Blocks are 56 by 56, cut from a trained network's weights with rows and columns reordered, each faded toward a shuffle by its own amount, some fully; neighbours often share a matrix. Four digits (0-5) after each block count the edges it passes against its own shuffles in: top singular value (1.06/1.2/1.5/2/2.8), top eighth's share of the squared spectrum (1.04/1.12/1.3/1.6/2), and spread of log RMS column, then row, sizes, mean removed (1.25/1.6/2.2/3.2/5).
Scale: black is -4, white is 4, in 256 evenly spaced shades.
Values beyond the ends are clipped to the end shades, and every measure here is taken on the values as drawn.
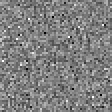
0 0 0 0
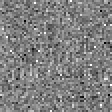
2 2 0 1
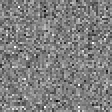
2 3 1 1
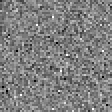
0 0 0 0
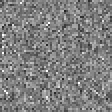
3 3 1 1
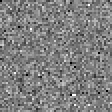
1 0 0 0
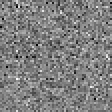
2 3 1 2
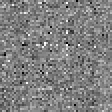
2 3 1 1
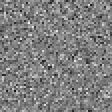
0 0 0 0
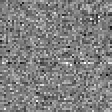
3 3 0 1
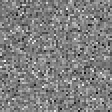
1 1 0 0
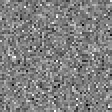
1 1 0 0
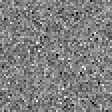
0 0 0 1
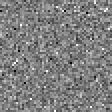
0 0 0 0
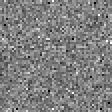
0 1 0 0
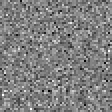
2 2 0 1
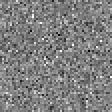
2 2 0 1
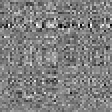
4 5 1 3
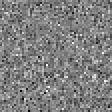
1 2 0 0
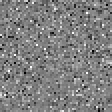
1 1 0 0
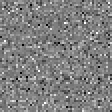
3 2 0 1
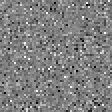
1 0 0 0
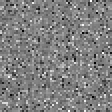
1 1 0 0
